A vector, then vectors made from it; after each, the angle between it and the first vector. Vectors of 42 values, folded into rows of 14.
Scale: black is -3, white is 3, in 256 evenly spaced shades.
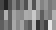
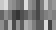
partly opposed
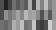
nearly parallel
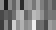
partly aligned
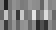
partly aligned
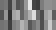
partly aligned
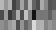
orthogonal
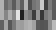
orthogonal
